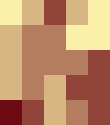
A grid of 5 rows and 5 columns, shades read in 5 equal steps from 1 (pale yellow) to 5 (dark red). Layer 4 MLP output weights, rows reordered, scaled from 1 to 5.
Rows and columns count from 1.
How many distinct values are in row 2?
3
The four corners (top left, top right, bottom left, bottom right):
1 1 5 4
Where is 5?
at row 5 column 1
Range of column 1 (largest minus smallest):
4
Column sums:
12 15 14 13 14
